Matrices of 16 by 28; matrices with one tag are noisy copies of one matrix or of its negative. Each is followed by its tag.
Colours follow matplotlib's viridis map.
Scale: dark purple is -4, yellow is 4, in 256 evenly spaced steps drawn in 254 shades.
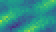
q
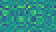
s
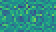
s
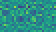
s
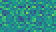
s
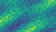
q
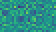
s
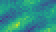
q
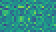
s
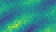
q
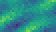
q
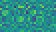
s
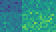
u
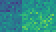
u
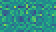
s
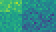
u
